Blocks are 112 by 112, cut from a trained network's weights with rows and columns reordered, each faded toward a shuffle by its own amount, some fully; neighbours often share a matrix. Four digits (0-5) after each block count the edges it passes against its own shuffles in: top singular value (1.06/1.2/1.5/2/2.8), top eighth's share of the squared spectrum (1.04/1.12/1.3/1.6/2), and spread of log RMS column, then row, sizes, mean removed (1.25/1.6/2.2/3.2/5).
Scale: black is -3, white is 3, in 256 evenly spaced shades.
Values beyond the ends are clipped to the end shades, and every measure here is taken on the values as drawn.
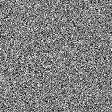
2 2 0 0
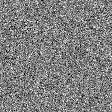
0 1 0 0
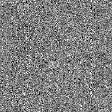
3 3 3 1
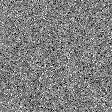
0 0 0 0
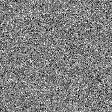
1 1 1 0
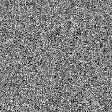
2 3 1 2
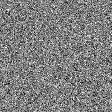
2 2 0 0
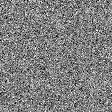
0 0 0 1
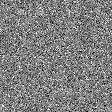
0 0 0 0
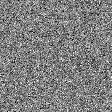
0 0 0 0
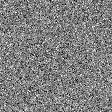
0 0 0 0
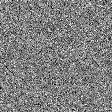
2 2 0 1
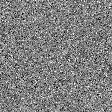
0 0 0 0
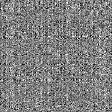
3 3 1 3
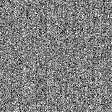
2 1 0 1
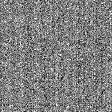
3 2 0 2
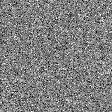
1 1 0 0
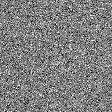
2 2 1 0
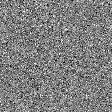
1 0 0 0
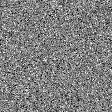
1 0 0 0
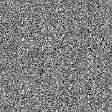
3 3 3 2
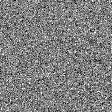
2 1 1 0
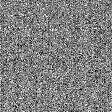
2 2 0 2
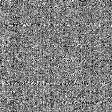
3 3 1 3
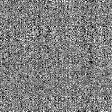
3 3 0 3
